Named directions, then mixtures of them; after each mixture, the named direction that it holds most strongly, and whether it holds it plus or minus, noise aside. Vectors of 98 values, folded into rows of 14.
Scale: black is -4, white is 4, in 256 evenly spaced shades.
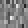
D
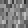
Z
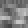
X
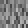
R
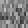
R, minus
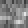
X, plus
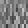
R, minus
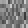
Z, minus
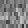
R, plus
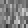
R, minus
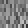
R, plus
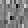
D, minus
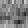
X, minus
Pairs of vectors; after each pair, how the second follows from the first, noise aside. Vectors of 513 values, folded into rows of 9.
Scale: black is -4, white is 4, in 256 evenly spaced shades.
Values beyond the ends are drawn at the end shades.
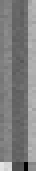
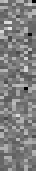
shuffled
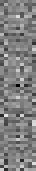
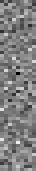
shuffled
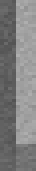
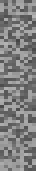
shuffled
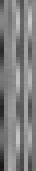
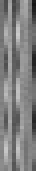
reversed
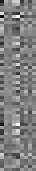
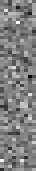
shuffled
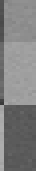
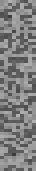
shuffled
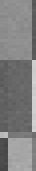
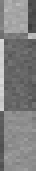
reversed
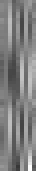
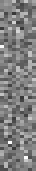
shuffled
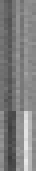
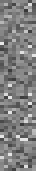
shuffled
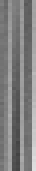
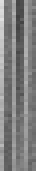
reversed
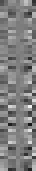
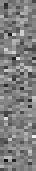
shuffled
